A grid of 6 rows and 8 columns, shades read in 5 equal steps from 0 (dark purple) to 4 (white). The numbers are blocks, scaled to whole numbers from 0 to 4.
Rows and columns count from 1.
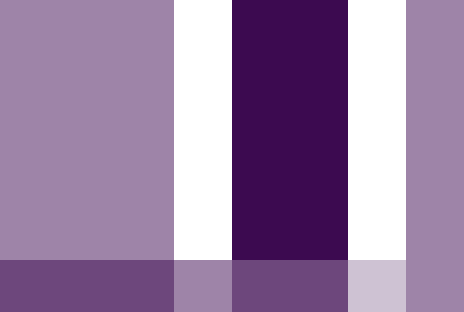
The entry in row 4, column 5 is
0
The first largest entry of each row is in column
4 4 4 4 4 7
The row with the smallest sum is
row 6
